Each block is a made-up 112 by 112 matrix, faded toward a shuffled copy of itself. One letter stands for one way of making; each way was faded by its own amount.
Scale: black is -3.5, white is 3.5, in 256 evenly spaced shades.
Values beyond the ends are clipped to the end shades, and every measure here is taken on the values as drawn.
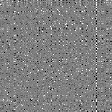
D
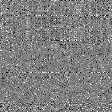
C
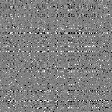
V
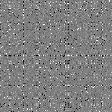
D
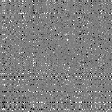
V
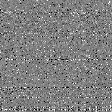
C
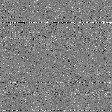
C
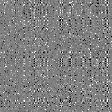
D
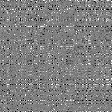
V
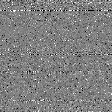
C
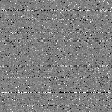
C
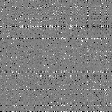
V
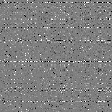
V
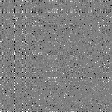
D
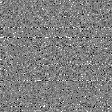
C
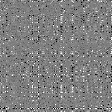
V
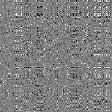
D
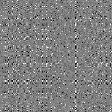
D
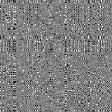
D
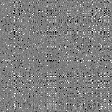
D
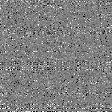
C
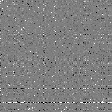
V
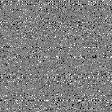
C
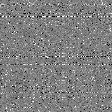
C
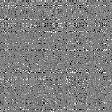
V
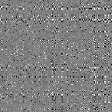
V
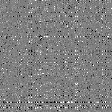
V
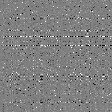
V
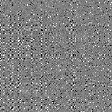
D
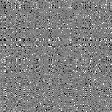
D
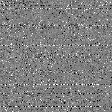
C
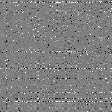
V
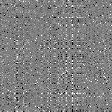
D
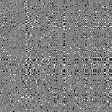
D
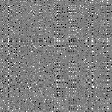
D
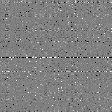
V
